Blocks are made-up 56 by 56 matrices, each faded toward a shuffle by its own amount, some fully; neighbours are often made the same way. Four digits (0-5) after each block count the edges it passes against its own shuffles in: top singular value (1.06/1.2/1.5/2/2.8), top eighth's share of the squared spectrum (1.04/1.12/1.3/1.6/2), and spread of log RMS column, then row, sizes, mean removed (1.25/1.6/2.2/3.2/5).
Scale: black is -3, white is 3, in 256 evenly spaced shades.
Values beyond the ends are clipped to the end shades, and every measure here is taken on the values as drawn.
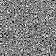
3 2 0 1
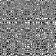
4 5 3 3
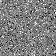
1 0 0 0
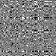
4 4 2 3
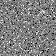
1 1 0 0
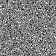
1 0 0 0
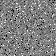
0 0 0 0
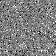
2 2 0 1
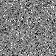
1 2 0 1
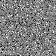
0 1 0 0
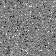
0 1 0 0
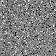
1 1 0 0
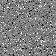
0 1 0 0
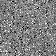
0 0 0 0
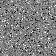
0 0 0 0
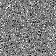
1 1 0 0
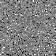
1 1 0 1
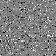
3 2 0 1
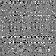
4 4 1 2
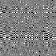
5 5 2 3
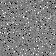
0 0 0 0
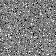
0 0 0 0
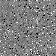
2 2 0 1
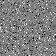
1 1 0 0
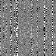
4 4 4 0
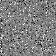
1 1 1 0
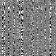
3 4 4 0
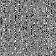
3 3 3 0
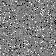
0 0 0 0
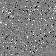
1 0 0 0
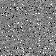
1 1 0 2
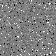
1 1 0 1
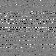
3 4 0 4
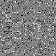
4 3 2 1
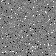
0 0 0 0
